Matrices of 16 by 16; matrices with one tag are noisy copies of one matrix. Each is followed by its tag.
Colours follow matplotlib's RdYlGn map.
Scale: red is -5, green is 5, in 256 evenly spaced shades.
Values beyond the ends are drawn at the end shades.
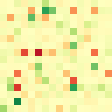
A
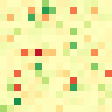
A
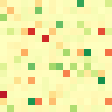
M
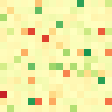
M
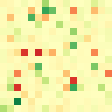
A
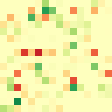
A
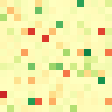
M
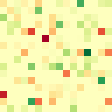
M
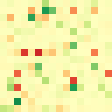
A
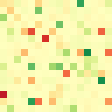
M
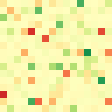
M
